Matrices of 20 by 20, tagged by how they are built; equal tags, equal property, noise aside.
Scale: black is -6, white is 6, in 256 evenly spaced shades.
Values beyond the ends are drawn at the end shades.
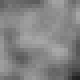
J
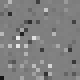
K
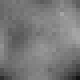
J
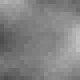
J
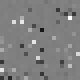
K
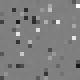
K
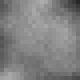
J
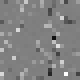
K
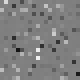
K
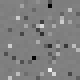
K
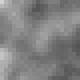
J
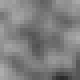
J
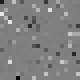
K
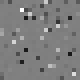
K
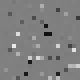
K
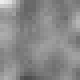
J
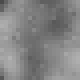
J
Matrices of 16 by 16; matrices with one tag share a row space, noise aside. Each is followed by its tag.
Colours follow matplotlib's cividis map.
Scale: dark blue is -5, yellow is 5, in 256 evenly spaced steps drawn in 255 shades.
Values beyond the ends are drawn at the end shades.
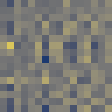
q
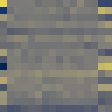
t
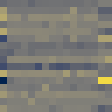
t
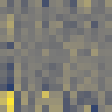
q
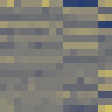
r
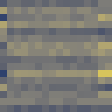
t
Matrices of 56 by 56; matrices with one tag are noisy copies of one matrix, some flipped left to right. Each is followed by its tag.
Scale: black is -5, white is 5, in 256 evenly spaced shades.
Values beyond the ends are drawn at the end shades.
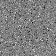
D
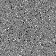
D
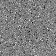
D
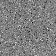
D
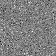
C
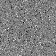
D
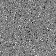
D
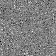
C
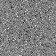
D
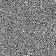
C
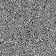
D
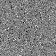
D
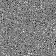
C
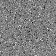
D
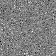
C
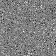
C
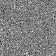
C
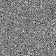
C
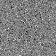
D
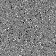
D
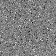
D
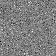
C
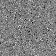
D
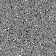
D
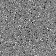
D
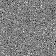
C
